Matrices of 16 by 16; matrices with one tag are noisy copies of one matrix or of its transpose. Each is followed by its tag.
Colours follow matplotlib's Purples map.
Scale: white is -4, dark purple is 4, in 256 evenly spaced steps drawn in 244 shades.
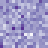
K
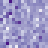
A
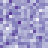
A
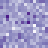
K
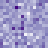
K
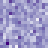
A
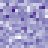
A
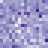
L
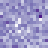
L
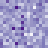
K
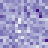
L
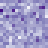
A
